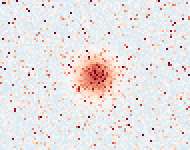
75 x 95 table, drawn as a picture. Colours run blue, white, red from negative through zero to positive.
A single bump stands in the centre. There is no overall slope. There is no seam. There are no regular stripes.
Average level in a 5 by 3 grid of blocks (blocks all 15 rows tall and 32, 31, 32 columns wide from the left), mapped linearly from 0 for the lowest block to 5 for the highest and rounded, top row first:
000
010
050
010
000
